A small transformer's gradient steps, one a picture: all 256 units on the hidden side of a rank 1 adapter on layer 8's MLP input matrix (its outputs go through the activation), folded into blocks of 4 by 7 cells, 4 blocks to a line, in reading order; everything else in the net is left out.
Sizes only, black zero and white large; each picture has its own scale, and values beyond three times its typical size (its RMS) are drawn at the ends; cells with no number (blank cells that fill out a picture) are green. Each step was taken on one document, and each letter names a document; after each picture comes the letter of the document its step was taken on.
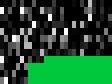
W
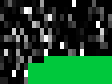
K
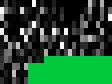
W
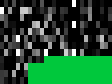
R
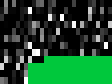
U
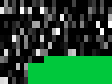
U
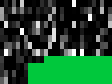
R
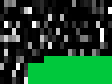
K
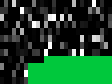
K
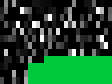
K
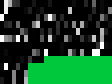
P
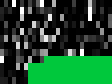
U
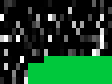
P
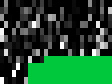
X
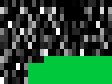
W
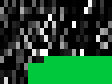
R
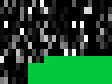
R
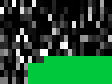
W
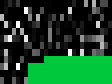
P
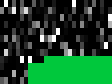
U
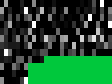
X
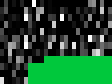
X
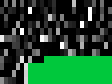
U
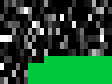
K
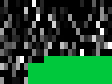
X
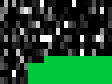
U
